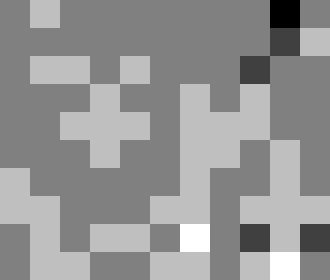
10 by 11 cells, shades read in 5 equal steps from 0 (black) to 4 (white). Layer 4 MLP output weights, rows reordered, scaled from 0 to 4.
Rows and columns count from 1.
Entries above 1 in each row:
10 10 10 11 11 11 11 11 9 11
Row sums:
21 22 24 25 28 26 25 29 26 29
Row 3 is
2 3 3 2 3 2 2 2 1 2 2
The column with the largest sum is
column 7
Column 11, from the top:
2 3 2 2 2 2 2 3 1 2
